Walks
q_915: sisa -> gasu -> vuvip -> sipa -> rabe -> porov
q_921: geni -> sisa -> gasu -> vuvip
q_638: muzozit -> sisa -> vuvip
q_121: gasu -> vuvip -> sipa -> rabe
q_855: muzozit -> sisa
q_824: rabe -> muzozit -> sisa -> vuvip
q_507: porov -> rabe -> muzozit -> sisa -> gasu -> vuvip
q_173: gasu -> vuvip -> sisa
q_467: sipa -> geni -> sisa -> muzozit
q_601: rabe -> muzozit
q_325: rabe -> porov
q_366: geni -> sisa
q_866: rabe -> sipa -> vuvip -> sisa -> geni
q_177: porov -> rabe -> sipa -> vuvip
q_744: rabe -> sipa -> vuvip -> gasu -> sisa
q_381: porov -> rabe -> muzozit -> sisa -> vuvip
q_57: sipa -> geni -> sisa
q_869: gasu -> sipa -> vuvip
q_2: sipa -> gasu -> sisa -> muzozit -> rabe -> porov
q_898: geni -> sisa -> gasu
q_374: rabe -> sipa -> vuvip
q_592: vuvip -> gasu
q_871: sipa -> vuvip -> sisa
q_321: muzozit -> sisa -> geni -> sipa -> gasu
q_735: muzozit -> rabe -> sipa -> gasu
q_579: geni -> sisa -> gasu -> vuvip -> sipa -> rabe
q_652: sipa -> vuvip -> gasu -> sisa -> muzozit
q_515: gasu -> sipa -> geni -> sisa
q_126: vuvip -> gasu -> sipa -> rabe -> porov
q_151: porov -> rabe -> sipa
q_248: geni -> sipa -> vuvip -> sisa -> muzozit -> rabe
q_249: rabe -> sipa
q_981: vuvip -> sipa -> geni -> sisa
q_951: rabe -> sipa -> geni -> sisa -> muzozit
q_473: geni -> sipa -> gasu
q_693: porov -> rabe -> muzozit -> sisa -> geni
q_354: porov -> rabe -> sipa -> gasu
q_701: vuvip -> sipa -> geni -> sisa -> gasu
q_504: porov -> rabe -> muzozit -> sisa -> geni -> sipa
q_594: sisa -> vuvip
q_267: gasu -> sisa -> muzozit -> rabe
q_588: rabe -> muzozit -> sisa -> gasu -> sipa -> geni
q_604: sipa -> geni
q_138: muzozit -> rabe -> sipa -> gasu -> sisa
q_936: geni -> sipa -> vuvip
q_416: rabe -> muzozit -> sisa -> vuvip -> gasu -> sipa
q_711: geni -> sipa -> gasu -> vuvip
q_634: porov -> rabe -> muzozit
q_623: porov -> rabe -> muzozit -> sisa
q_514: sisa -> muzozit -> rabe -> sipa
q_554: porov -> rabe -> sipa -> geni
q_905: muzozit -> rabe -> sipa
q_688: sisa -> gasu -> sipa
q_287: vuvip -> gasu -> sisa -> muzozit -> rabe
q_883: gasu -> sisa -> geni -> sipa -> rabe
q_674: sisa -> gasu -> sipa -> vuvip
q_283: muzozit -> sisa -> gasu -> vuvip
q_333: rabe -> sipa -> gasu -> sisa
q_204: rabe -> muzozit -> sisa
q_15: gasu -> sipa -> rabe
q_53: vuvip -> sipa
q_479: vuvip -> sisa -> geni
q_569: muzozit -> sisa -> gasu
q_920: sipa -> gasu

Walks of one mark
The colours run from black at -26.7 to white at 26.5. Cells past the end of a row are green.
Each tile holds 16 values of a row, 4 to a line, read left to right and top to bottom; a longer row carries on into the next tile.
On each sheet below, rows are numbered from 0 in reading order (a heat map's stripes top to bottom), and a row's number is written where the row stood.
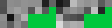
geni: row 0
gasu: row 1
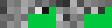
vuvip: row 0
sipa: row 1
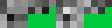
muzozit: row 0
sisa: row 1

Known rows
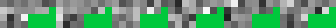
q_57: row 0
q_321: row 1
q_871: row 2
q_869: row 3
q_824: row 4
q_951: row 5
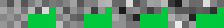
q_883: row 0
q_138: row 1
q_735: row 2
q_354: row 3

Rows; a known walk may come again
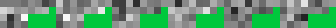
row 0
q_57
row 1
q_579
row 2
q_249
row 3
q_674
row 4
q_905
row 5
q_283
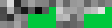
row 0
q_623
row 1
q_701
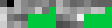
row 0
q_688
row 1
q_981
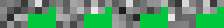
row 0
q_554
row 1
q_711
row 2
q_735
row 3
q_473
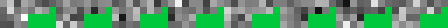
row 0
q_479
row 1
q_267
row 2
q_604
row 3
q_824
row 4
q_515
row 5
q_2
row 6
q_354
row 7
q_173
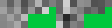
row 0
q_883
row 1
q_855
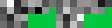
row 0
q_693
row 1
q_366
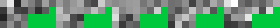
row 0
q_381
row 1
q_652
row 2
q_321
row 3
q_374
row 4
q_248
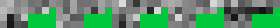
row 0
q_467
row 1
q_138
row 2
q_951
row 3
q_416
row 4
q_634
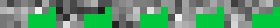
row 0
q_871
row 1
q_325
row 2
q_936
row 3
q_744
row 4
q_915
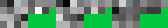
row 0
q_869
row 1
q_920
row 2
q_601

